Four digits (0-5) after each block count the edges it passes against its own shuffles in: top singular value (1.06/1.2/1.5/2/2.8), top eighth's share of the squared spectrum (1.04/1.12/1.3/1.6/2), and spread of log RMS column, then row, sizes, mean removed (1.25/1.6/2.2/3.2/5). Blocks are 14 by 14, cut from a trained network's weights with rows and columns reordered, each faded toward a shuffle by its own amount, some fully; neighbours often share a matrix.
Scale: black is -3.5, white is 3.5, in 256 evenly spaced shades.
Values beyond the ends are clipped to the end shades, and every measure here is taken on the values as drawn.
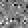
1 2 0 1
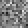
1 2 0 0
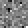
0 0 0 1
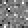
0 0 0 0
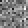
2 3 0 1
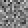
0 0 0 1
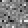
2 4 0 1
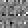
3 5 0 2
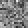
2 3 0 0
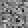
1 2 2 0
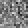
0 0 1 0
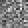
1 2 0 1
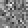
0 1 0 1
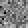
0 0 0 0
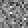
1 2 0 0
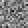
0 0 0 0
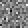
0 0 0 0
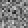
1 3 1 0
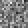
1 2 0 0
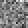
1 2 0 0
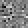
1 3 1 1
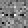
2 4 0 1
